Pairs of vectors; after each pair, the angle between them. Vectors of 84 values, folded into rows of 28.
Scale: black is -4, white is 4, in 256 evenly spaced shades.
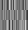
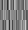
nearly parallel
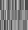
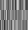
nearly parallel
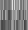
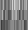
nearly parallel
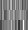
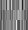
partly aligned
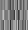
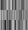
orthogonal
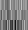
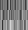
partly opposed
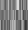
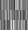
partly aligned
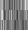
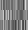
partly aligned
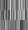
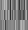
nearly opposite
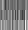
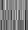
nearly opposite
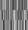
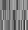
nearly opposite
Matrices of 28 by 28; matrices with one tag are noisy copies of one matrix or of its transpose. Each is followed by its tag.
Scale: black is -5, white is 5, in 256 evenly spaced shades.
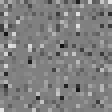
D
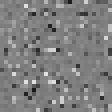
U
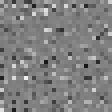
D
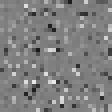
U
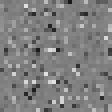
U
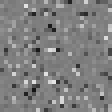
U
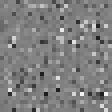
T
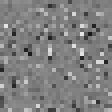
U
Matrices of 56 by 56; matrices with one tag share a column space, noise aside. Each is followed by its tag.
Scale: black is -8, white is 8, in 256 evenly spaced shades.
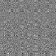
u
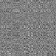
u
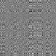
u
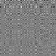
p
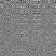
p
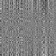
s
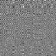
p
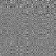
p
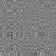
u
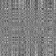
s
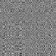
u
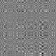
u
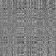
s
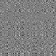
u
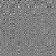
p
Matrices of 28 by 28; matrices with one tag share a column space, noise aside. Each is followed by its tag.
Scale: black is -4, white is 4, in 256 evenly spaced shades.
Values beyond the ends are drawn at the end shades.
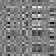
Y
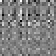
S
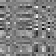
Y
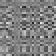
Y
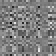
Y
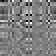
S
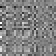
Y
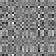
Y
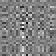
Y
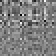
S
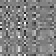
Y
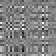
Y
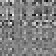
S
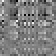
S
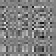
Y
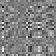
Y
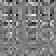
S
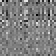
S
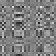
Y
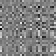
Y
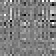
S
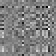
Y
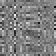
Y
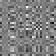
Y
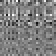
S
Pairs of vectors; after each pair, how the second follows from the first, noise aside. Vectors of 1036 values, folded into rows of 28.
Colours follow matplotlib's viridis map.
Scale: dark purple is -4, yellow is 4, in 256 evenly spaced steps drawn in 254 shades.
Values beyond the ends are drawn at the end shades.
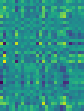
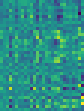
wrapped around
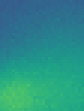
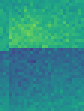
wrapped around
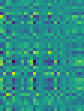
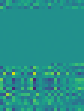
partly zeroed
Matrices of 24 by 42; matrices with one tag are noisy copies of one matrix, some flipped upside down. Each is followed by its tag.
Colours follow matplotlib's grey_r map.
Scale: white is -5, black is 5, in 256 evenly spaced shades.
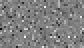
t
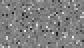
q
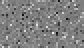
q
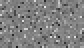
t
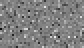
t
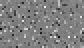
t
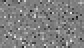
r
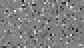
r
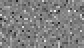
t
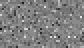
t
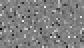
t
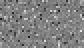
t
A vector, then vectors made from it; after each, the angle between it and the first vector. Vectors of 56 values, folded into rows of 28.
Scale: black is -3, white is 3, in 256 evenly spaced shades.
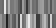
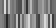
nearly parallel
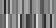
nearly opposite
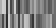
partly aligned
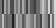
partly aligned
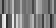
orthogonal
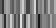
partly aligned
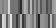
partly aligned
